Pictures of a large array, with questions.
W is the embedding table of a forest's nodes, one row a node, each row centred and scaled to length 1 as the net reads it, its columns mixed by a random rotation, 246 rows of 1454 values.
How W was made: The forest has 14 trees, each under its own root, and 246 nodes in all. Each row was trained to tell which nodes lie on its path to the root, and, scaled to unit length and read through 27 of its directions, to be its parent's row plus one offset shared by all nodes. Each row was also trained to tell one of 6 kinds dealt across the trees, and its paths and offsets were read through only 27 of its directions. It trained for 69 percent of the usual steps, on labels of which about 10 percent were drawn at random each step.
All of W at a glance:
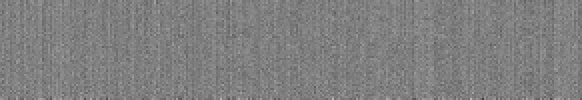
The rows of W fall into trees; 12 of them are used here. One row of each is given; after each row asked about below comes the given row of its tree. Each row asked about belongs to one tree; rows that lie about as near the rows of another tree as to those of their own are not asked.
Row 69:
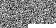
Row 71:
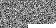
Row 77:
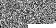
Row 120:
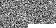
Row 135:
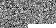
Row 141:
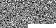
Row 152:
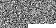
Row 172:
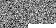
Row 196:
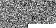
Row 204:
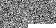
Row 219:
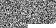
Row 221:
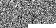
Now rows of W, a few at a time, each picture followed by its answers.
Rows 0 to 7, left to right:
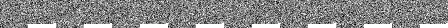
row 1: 219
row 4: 120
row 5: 120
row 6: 219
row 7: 152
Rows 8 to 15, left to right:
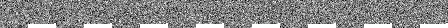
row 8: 141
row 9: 141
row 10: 221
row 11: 120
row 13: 120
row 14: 204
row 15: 196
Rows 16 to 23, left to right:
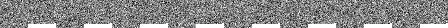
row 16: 204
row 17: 69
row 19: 219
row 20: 219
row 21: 69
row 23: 196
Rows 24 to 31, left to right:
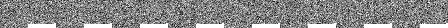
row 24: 120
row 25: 120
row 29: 135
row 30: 120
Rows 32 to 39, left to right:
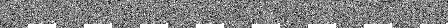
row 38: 219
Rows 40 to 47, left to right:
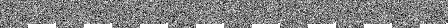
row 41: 141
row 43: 71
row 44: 141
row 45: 77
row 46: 221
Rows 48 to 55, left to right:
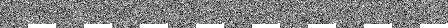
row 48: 135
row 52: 196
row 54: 77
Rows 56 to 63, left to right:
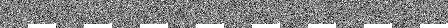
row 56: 204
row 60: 196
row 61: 172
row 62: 141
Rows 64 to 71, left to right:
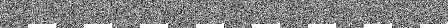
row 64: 69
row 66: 204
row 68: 77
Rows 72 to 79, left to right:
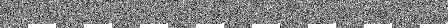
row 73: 141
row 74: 204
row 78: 219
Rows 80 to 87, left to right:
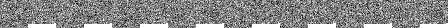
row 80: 69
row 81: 196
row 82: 69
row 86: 141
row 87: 219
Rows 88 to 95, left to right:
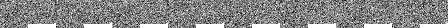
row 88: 219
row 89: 221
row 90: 219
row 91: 152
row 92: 71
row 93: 135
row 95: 141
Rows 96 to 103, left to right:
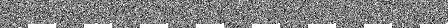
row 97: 196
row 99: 204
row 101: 196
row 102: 77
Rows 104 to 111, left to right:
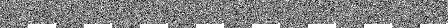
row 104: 219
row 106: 141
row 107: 196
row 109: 69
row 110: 196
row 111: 152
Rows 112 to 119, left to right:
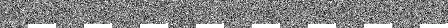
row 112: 219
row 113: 120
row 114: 196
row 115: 69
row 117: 141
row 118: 69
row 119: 141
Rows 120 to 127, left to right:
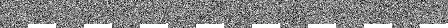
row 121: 120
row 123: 196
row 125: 69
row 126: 196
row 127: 135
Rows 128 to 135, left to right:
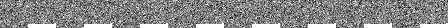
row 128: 77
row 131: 69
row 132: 221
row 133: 204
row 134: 77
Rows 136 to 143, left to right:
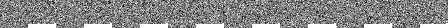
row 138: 141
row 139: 221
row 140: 221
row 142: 152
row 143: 196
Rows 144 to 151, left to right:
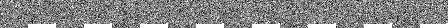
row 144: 221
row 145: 196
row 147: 120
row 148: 120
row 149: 135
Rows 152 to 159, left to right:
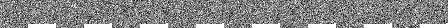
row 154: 120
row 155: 141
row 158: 219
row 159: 219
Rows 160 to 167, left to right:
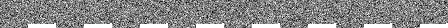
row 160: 221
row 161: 204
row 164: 141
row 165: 69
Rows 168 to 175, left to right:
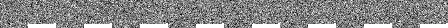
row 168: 135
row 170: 221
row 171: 69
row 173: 196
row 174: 204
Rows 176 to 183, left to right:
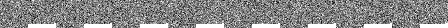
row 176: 221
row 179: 69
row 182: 219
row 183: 77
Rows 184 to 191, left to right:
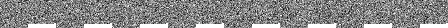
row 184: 221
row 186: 219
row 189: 219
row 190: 219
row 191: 221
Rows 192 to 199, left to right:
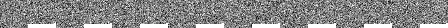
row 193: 135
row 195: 120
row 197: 135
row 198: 120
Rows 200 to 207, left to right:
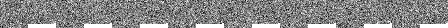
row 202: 141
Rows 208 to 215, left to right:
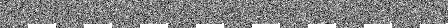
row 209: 120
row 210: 221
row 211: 120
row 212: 69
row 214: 69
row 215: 204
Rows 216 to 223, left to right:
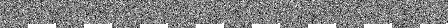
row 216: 204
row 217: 135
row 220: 77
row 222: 196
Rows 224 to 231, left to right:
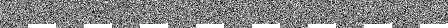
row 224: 204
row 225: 141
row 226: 135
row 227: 120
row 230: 219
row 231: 120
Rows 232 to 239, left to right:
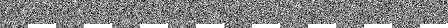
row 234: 141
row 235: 221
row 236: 219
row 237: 221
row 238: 196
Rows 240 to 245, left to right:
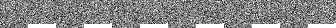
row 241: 71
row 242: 221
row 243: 141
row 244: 120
